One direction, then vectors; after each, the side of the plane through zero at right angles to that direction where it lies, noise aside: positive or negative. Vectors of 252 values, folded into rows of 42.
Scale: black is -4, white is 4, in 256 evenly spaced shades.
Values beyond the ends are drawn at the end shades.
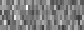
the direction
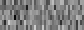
negative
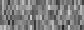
positive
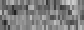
negative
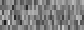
negative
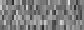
positive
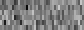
negative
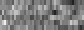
positive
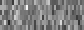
positive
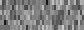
negative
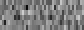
negative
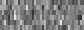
positive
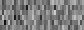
negative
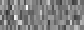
positive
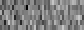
negative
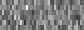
positive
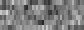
negative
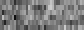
negative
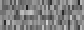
negative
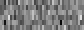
negative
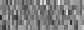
negative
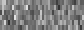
positive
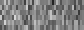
positive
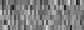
negative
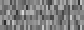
negative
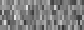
positive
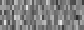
positive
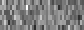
positive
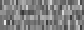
positive
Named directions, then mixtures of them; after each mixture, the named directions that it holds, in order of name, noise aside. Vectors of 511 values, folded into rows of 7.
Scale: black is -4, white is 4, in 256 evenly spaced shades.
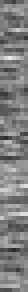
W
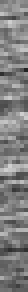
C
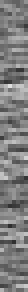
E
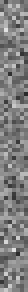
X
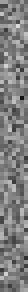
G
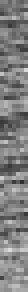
C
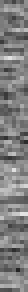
W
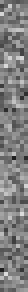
G, W, X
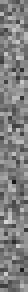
E, G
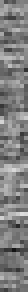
C, W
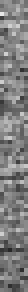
C, G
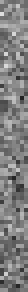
C, G, X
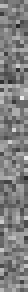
E, G
